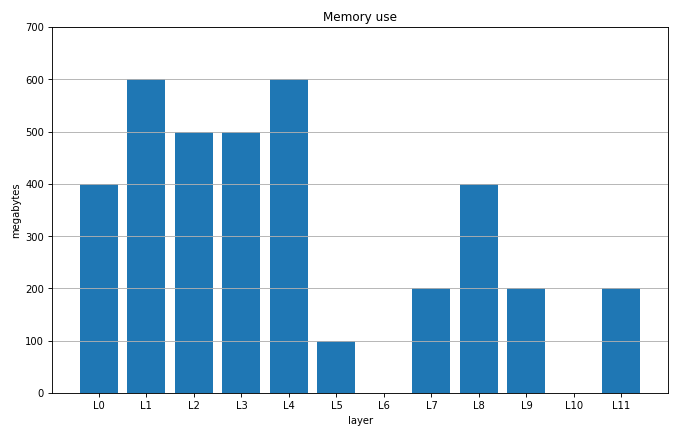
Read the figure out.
Title: Memory use
x-axis: layer, ticks L0 L1 L2 L3 L4 L5 L6 L7 L8 L9 L10 L11
y-axis: megabytes, ticks 0 100 200 300 400 500 600 700
Values:
400 600 500 500 600 100 0 200 400 200 0 200
